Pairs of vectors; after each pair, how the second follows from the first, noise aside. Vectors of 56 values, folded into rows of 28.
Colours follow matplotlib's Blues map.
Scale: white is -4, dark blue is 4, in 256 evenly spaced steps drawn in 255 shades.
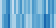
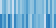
sign-scrambled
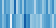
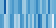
shuffled
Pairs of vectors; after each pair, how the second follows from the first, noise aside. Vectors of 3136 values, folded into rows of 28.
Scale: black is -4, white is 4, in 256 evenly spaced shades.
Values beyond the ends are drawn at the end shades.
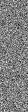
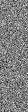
negated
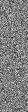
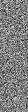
wrapped around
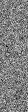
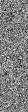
reversed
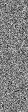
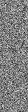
negated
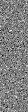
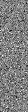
negated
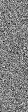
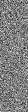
negated
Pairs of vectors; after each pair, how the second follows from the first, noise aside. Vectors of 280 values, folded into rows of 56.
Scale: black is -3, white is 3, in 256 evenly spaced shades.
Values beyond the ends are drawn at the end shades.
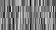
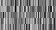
wrapped around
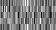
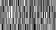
wrapped around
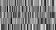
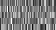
negated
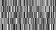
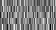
negated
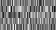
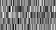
negated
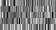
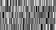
reversed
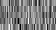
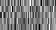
wrapped around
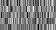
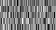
reversed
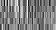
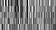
negated
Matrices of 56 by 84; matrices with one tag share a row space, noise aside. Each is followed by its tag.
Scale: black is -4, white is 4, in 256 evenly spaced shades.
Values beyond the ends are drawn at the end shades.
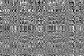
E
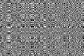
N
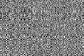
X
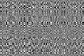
X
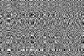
N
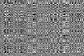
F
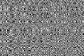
X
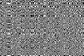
N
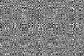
E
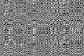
F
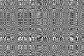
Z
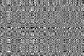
N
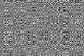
F
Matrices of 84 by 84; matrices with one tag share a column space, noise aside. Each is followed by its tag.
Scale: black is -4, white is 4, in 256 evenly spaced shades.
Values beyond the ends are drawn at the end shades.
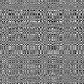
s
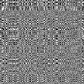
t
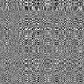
t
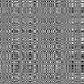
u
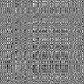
u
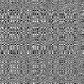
s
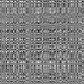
u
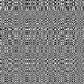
t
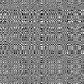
s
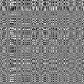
t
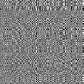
t
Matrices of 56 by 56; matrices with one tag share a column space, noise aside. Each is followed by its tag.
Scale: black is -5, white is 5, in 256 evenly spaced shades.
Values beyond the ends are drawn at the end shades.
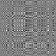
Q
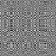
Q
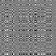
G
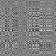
Q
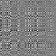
Q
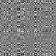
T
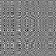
Q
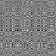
Q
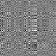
Q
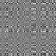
T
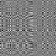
Q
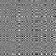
G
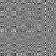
T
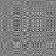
Q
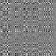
T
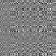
T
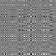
G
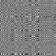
G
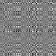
T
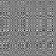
Q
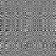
Q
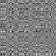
T
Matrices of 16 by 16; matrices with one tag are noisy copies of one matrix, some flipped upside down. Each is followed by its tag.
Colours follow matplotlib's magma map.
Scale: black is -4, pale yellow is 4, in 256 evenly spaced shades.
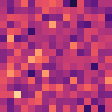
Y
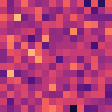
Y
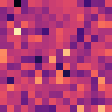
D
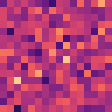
D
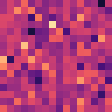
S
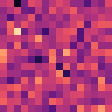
D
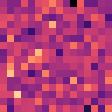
Y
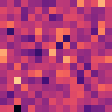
D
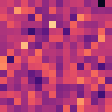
S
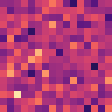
Y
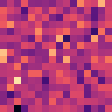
D
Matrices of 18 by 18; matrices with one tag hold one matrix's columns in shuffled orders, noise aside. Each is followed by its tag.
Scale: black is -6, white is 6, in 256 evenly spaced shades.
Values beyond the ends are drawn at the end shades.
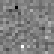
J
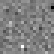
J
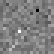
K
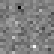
J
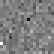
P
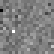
K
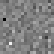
P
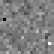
P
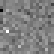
K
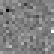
K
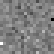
P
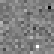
J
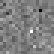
K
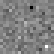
J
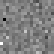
P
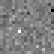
K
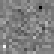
J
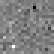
J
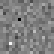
P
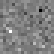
K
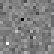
P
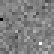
P
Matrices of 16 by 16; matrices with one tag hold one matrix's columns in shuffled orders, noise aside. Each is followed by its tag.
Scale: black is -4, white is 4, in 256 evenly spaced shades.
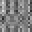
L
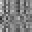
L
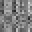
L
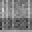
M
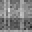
M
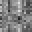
L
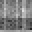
M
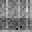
M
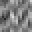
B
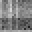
M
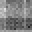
M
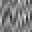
B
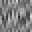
B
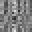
L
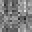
L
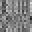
L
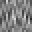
B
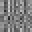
L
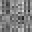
L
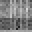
M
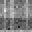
M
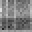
M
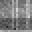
M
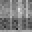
M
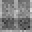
M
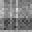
M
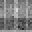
M
